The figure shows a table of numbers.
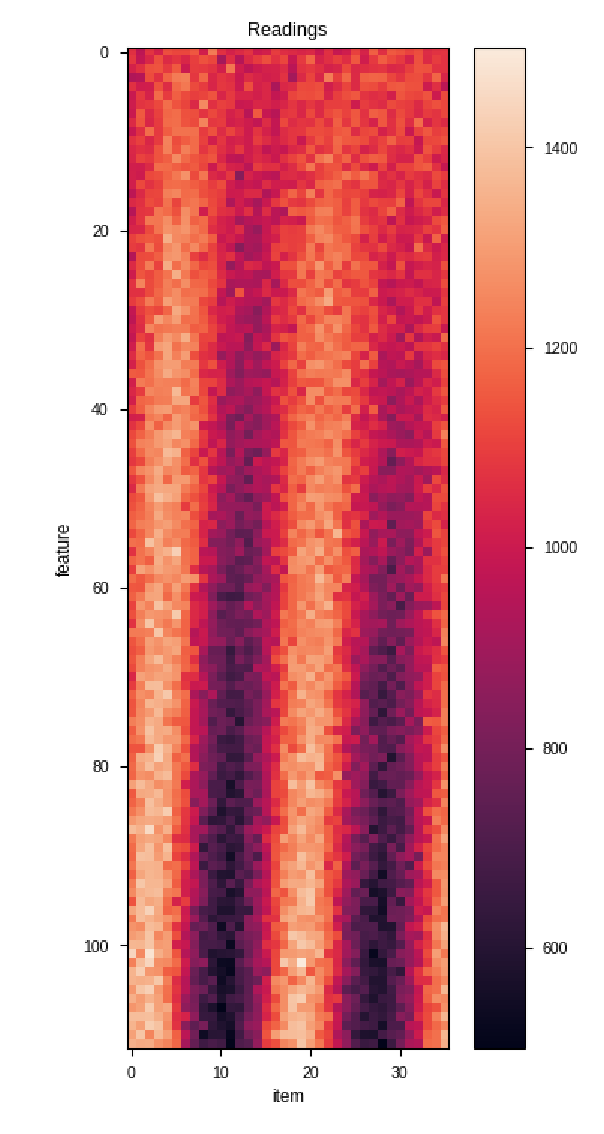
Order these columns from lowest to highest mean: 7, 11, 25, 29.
11, 29, 25, 7
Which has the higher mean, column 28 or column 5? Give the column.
5
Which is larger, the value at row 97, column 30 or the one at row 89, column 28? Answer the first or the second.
the first
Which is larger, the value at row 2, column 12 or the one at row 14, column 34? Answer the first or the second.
the second
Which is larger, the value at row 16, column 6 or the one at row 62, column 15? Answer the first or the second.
the first
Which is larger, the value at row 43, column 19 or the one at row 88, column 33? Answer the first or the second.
the first
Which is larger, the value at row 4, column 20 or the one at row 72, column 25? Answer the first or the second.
the first
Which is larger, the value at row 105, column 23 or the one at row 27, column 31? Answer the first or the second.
the second
